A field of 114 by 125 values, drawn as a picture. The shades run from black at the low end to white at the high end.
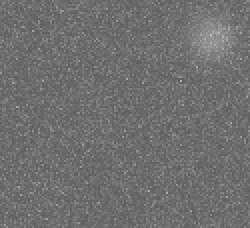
Stripes: none. Bumps: one, in the top right. Ninth with the highest average: top right. Mirror symmetry: none. Histogram: skewed, a long tail of high values.
